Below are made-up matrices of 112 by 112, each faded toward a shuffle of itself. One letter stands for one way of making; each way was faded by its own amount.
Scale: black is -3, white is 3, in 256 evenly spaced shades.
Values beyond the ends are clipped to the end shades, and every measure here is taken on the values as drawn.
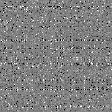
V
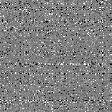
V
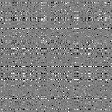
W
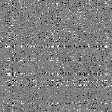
V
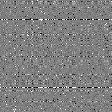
W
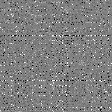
V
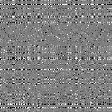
W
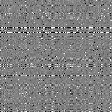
W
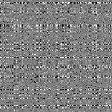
W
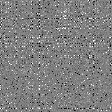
V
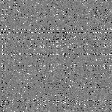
V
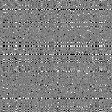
W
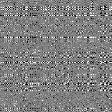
W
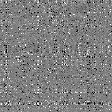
V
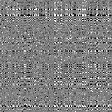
W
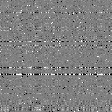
W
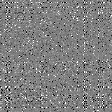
V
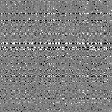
W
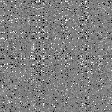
V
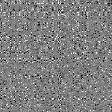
V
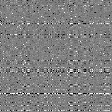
W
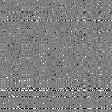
W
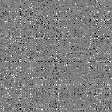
V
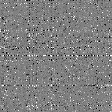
V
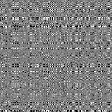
W
